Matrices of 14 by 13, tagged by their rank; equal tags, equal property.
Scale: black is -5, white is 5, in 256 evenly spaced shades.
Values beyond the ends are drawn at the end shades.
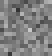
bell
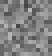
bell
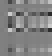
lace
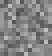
bell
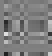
lace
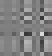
lace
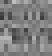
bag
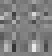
bag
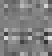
bag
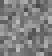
bell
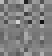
bag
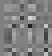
bag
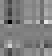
lace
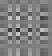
lace
